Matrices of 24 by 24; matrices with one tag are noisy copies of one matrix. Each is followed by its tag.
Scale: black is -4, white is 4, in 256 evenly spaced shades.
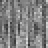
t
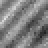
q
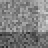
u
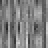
t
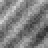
q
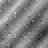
q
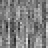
t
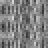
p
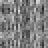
p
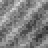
q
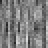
t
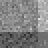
u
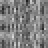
p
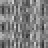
p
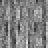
t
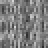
p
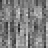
t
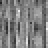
t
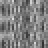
p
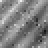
q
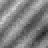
q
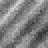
q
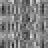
p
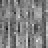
t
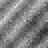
q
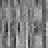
t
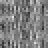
p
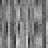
t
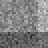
u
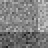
u
